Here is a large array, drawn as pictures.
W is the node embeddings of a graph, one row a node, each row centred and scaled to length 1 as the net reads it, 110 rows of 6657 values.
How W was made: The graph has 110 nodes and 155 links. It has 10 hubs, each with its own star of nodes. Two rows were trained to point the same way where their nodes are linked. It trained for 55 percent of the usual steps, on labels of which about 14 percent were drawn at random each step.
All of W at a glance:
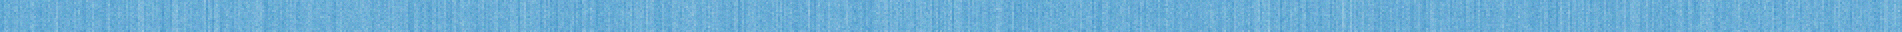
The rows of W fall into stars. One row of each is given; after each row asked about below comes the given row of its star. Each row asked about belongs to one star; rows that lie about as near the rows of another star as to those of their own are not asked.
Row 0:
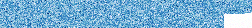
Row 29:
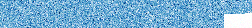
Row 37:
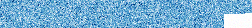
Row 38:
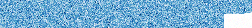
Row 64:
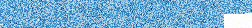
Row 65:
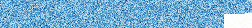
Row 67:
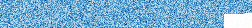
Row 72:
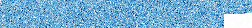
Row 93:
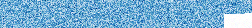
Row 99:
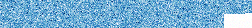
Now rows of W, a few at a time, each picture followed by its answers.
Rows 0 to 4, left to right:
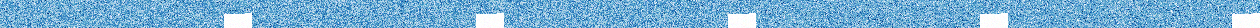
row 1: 64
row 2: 65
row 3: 99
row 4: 99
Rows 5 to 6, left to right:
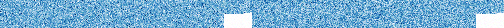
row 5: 93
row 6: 38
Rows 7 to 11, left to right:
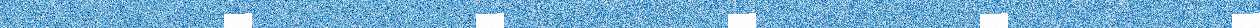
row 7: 29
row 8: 93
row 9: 93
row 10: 38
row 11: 93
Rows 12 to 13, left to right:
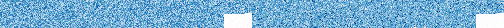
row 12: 65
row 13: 67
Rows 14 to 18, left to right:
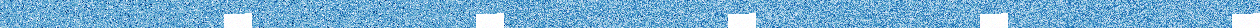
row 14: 64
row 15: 67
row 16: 65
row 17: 37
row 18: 67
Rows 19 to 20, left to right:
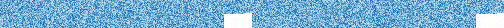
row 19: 38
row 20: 99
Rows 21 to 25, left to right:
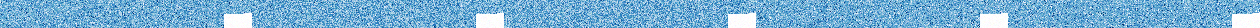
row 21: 72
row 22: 72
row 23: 38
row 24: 93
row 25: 0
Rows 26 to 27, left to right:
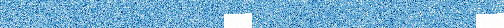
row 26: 99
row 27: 67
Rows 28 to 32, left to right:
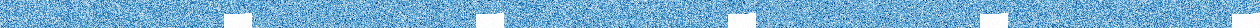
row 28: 0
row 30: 38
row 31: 0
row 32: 93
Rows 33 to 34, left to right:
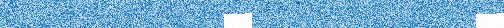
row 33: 64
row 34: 0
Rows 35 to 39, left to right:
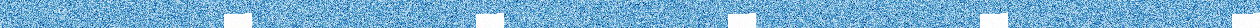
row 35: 72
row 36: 64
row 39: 72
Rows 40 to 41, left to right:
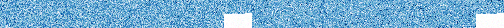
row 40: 64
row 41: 64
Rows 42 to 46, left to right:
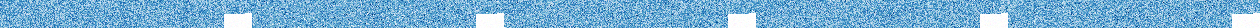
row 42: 29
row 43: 29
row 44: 29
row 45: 99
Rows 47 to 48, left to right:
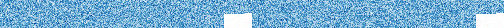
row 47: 0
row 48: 29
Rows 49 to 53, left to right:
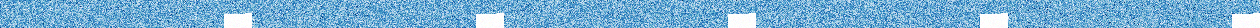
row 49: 72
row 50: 38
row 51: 37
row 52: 37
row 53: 38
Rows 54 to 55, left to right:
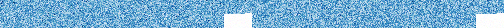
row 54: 99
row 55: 29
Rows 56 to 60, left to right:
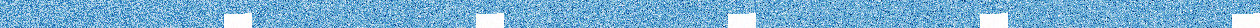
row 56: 72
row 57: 93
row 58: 93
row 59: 38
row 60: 37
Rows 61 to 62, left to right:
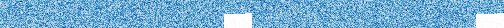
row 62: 29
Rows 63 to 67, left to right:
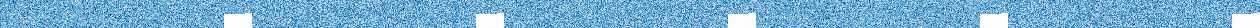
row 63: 99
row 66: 65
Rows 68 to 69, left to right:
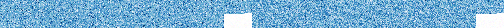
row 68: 72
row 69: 64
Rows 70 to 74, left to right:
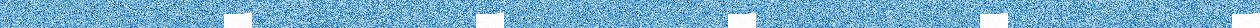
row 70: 99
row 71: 67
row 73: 72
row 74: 93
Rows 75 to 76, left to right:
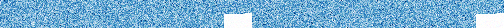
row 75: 0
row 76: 0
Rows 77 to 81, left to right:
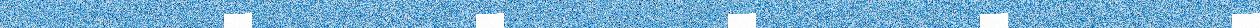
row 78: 72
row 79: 0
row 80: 64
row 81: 93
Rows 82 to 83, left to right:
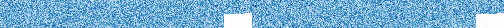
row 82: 93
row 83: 29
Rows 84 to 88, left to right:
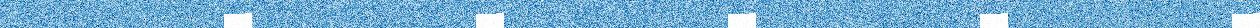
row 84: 37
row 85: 0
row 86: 99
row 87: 0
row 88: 65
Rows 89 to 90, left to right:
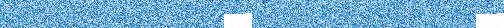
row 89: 99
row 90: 64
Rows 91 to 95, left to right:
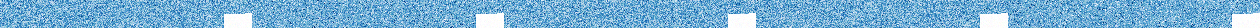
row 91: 72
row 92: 99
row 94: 37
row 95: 29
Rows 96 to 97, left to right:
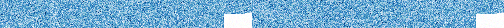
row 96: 37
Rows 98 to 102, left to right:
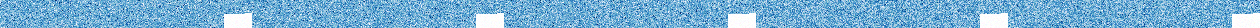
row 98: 0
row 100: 72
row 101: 99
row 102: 64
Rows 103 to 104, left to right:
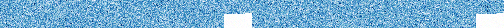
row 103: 29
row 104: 0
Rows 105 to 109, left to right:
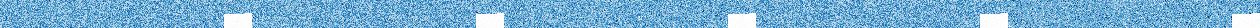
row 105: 38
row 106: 99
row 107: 93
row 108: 0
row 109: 93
